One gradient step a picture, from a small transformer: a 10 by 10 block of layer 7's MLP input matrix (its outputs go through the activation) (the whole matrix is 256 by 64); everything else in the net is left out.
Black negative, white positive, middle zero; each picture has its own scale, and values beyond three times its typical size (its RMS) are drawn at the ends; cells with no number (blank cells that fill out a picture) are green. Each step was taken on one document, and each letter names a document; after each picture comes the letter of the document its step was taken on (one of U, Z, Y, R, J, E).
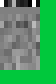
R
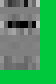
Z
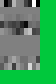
Z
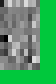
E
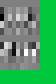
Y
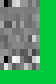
R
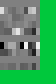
Y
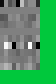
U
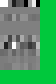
E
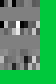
Z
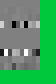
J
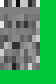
R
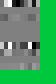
U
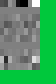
R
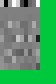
R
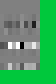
Y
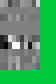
E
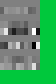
Y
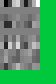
U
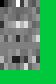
R
